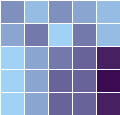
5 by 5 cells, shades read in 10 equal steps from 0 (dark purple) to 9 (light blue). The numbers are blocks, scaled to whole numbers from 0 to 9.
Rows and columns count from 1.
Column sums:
40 34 28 24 18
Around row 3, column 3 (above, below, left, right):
9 4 7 4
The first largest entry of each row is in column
2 3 1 1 1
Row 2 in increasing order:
5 5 7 8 9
